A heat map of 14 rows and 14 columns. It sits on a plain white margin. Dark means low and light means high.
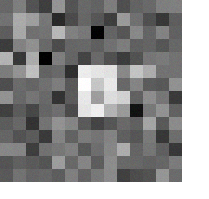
The ninth with the highest average is the centre. The top middle is the ninth with the lowest average. An odd patch, higher than its surroundings, sits in the centre. No regular stripes run through it. No overall slope runs across the table.
